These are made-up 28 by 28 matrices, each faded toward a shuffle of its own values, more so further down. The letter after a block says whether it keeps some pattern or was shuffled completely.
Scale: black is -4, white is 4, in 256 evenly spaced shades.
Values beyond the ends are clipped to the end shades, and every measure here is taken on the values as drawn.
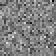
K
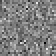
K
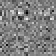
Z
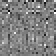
Z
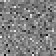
K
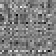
Z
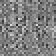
Z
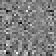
Z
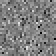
K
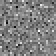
K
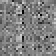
Z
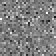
K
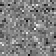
K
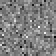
K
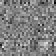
Z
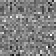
Z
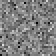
K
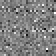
Z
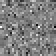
Z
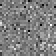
Z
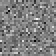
Z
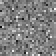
K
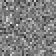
Z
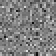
Z
